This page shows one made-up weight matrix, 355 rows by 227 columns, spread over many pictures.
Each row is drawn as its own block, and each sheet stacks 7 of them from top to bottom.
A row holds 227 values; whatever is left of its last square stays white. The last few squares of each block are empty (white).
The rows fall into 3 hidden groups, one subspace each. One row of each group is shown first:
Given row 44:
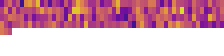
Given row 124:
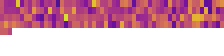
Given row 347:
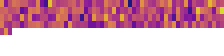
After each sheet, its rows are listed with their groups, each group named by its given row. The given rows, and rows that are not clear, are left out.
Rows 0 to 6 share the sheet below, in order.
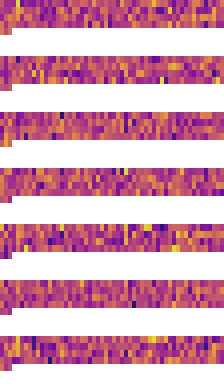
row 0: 124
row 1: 124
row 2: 347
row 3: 44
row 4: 347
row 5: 347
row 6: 124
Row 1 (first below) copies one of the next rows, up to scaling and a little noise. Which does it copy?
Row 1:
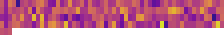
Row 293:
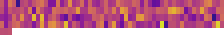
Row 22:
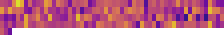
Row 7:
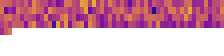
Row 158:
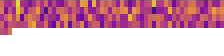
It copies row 293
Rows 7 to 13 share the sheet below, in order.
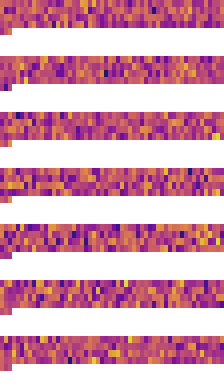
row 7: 124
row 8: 347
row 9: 124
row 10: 124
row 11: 44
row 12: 44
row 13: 347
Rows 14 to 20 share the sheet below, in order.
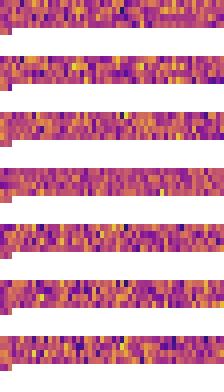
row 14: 44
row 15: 44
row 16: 44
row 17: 124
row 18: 44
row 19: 44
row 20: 44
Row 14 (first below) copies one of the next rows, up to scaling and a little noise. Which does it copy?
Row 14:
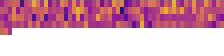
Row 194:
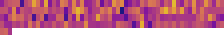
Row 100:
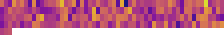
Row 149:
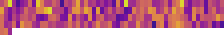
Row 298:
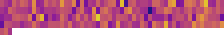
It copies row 194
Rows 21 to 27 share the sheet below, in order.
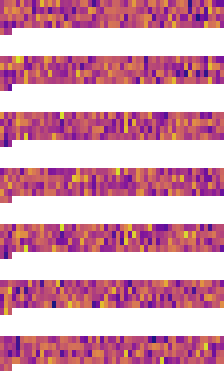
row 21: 124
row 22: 124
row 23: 347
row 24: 44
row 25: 347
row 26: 347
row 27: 124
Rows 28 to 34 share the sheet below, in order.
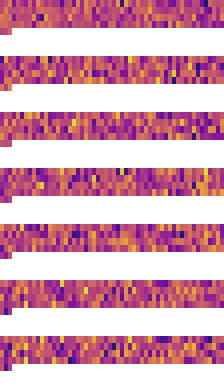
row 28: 44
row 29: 347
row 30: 44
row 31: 44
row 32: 44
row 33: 347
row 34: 347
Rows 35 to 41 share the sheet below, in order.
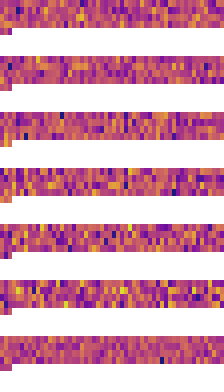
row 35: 124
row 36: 44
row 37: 347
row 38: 347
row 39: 347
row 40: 124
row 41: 124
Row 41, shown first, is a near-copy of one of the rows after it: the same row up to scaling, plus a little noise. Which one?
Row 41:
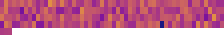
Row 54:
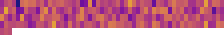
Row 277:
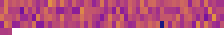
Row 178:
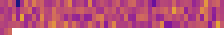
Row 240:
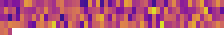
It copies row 277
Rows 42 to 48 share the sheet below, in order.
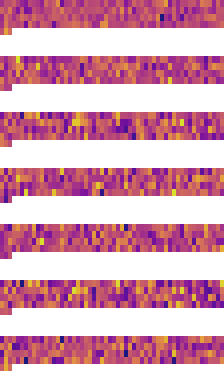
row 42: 347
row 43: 124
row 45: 347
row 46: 44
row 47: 44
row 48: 347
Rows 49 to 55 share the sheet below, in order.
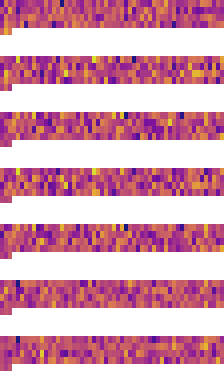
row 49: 347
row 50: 124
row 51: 44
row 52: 124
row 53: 44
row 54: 124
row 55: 124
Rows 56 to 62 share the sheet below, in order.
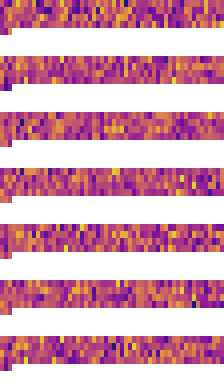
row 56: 44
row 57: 347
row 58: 347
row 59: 44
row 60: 124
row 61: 44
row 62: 347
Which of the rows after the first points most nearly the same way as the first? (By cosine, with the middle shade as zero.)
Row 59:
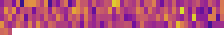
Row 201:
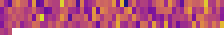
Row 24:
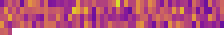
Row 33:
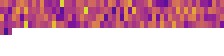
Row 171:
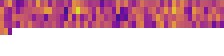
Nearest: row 24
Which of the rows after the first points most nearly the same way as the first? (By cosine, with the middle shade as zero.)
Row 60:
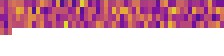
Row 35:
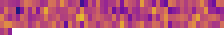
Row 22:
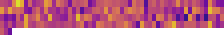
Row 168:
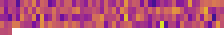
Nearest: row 22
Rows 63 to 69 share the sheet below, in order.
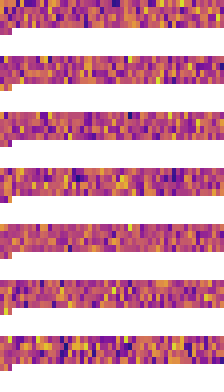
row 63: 44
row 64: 347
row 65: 347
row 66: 44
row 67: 347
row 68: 347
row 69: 44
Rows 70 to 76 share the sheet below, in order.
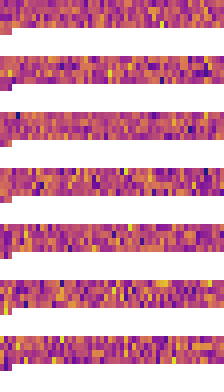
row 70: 124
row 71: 124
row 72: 124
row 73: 44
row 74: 347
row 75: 347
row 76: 347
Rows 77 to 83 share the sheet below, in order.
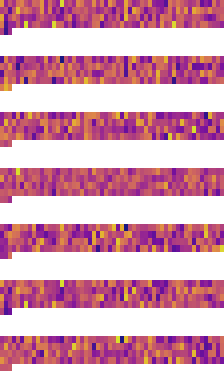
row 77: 347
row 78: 347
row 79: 44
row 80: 124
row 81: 44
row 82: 347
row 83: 44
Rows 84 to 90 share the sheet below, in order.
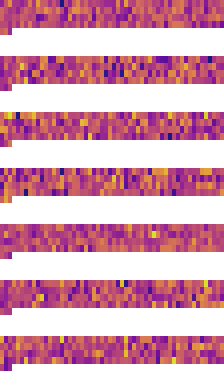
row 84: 44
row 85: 347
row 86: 124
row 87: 347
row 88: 124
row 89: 44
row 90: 347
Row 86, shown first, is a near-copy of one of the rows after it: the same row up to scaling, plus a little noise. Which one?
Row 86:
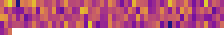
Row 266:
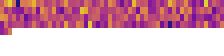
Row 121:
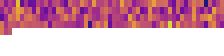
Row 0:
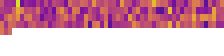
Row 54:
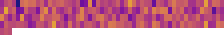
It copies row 266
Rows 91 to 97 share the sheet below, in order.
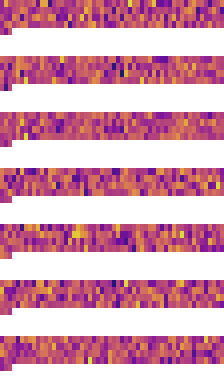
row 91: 347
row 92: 347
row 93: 347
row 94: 44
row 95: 44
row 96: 44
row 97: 124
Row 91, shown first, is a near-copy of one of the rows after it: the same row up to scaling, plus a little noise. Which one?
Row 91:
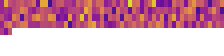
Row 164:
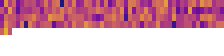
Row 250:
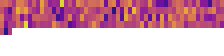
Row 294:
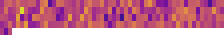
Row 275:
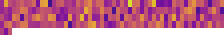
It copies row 275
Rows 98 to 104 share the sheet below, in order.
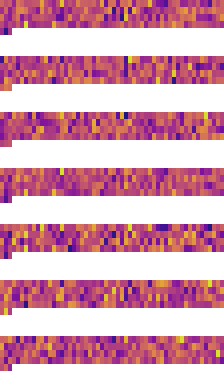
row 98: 347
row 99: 347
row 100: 44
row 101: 347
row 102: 347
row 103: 347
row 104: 44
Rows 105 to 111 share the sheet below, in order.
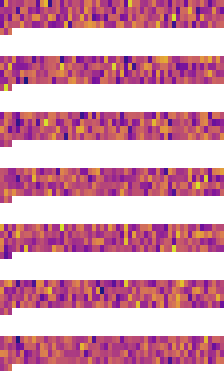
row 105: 347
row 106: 347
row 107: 124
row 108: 124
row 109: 347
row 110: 44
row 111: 124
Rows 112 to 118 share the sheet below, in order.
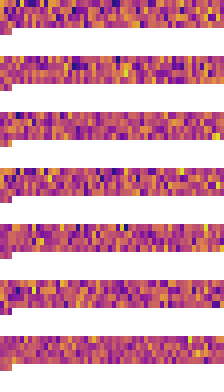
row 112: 44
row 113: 44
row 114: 124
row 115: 44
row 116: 44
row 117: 124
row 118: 124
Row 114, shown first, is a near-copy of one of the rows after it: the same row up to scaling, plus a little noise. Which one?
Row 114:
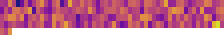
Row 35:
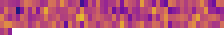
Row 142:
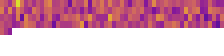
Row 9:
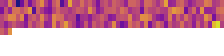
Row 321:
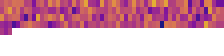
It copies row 9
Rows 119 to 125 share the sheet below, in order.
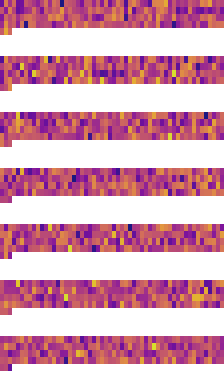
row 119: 347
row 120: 347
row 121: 124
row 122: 44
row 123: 347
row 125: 124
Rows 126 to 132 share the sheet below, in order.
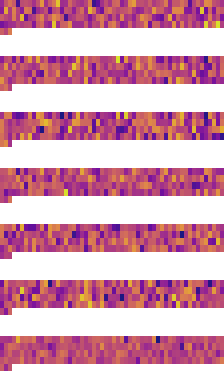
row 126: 124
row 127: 44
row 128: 44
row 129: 124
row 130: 44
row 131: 347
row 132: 44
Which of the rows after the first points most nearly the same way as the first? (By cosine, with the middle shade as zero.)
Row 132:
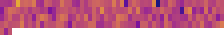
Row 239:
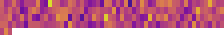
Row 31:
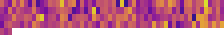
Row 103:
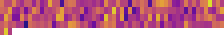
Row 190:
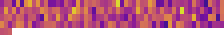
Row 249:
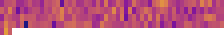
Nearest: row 31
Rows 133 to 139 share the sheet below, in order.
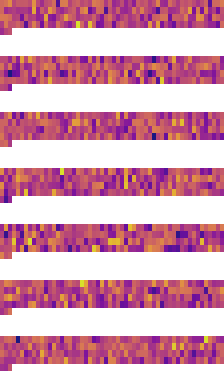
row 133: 124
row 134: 124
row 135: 44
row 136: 347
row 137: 347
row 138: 124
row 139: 124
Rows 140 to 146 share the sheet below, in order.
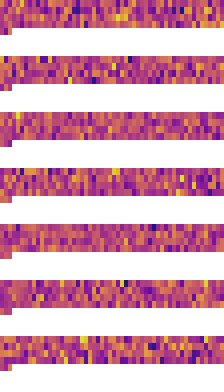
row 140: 44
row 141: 347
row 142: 124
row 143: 44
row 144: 124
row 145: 44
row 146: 124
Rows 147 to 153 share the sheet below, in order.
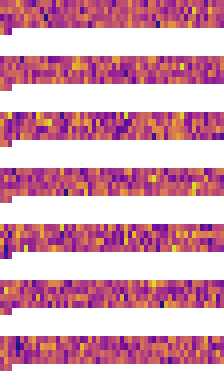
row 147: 124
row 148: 44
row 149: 44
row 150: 124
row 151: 347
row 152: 124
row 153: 124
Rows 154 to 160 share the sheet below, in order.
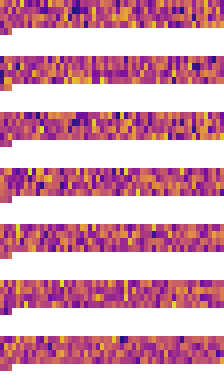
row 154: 44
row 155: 347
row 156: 44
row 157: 44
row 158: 124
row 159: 347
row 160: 44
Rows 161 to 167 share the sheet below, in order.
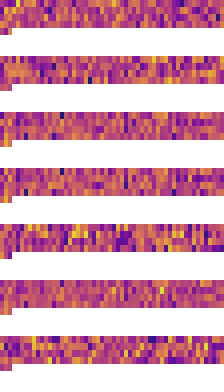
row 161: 44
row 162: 124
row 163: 347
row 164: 347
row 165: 44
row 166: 347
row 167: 124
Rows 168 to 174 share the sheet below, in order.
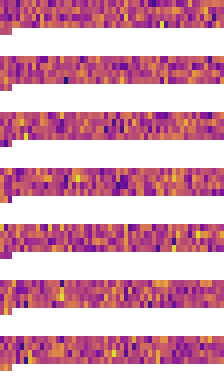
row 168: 124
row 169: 124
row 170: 347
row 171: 44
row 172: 347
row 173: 347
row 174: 347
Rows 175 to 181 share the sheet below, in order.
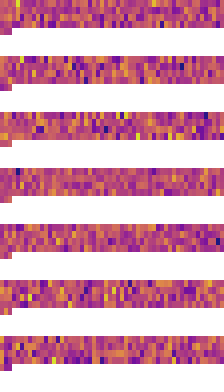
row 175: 124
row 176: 44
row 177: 44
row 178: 124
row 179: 44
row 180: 347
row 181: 347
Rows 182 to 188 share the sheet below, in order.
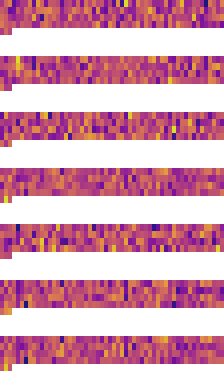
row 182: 44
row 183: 124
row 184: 347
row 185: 347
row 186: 124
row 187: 347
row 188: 347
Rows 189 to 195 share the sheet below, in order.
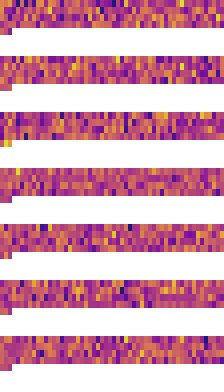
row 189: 44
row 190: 44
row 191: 347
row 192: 124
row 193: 347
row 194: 44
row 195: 44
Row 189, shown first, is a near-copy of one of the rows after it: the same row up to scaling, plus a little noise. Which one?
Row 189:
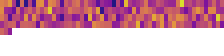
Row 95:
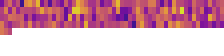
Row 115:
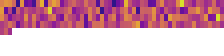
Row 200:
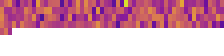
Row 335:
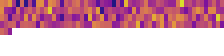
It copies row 335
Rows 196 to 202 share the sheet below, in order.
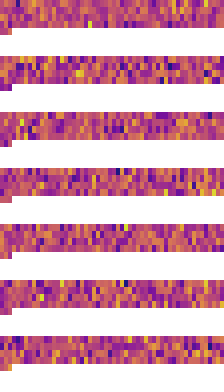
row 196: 124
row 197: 124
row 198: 347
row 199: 44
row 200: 44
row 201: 44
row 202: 124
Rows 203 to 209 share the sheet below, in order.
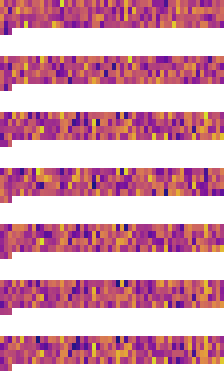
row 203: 347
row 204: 347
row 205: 44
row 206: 44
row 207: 44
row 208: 44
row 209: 44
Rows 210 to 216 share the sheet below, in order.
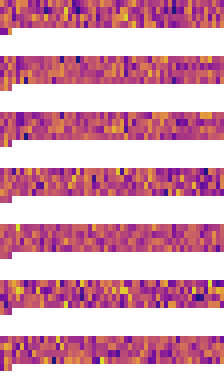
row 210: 44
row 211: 347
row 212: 347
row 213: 44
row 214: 124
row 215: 124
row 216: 347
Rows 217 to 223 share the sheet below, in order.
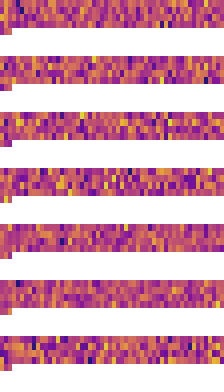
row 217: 124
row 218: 124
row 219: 124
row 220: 347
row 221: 44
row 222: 124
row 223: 124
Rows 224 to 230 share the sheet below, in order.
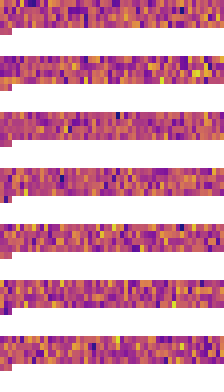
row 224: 44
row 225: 124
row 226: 44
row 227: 347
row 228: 44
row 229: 347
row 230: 44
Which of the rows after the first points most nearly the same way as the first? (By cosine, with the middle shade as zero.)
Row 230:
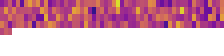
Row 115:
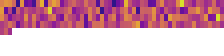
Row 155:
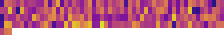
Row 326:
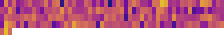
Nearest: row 155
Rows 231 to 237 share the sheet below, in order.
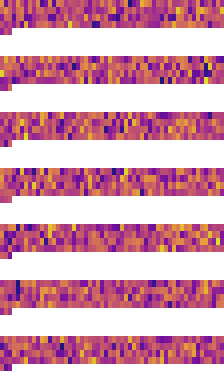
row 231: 347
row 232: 124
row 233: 347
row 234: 44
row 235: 44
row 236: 124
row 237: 347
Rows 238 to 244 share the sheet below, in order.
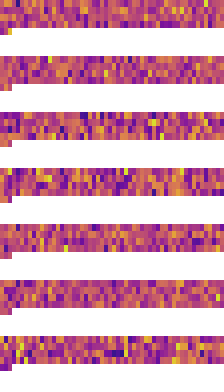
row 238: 124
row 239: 347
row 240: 124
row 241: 44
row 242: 124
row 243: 44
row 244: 347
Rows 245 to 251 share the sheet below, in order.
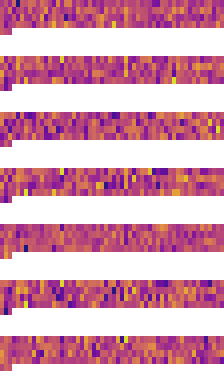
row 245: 124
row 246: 347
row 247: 44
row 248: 347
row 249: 347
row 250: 347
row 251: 44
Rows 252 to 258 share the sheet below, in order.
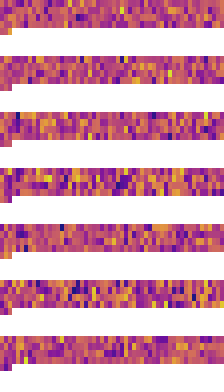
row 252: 124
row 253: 44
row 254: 124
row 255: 44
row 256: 347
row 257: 44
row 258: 347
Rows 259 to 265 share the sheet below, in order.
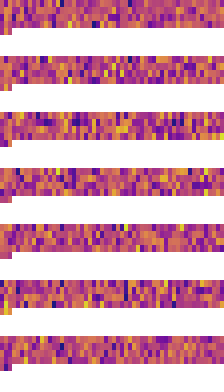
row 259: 347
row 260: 347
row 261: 44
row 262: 124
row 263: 44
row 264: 347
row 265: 347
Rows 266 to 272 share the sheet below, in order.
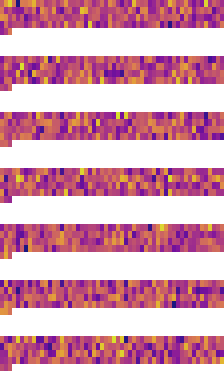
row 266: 124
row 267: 347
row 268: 44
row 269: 124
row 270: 347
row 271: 347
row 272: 44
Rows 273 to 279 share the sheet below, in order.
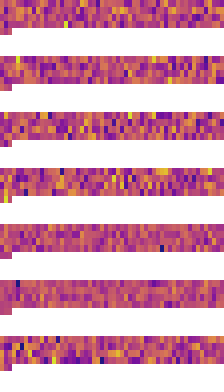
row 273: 124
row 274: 124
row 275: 347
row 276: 347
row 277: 124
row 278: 124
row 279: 347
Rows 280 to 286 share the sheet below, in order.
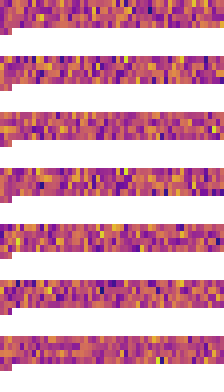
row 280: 44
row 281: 44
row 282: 124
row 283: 44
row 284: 44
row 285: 44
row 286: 124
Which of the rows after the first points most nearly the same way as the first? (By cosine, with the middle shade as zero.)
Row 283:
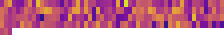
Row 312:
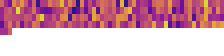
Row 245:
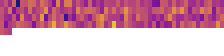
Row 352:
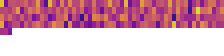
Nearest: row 245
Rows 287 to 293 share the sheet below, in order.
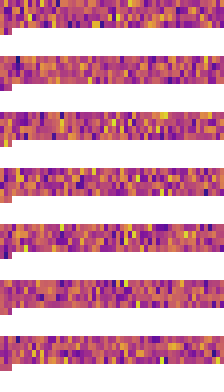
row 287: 347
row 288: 124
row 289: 347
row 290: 124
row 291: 347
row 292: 44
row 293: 124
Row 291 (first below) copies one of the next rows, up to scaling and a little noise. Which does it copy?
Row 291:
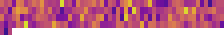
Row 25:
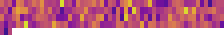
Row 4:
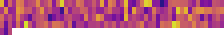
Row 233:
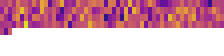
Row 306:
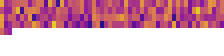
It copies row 25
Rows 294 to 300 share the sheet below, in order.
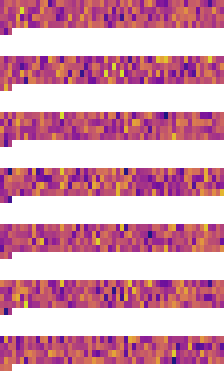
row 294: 347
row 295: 347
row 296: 347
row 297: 44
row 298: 44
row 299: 347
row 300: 347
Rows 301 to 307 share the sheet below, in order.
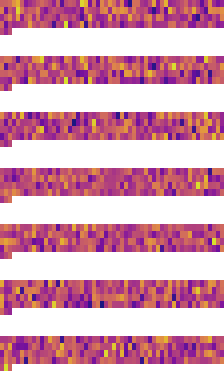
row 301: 124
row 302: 124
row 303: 44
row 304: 124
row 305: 124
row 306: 347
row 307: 347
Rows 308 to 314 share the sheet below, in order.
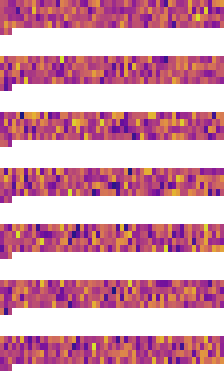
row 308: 124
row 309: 347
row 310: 44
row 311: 347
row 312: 44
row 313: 347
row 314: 44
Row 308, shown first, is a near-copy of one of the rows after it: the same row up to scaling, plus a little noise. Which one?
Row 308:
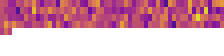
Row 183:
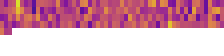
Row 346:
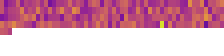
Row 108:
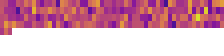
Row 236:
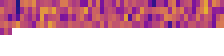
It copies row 108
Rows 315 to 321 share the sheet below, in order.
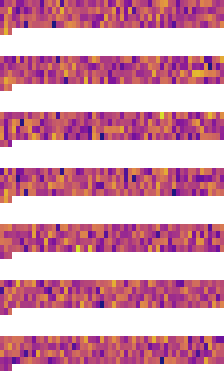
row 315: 347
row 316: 124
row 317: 347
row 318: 347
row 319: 124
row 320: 44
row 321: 124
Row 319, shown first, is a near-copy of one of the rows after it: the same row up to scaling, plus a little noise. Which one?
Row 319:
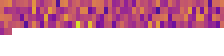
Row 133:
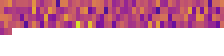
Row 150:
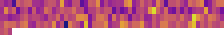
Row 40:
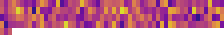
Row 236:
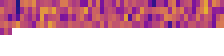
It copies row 133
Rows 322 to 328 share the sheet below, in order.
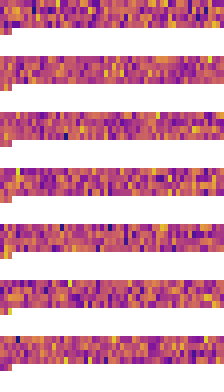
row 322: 124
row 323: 347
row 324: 124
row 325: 124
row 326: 347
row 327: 124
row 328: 124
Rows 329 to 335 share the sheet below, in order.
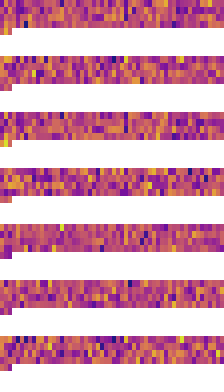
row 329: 347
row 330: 44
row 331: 347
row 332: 124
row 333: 347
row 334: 347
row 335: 44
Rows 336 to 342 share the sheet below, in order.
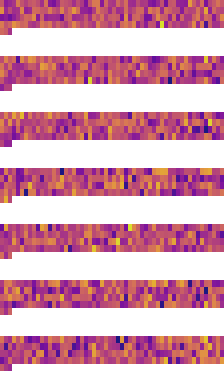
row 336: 124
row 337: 124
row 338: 124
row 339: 347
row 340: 347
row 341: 124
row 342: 44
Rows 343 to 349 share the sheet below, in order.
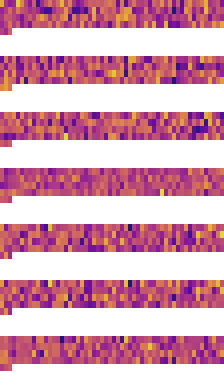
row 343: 44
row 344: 347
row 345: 124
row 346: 124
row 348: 347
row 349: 44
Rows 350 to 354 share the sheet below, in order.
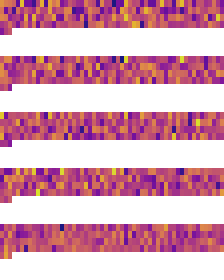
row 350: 44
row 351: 44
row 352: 347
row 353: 44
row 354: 347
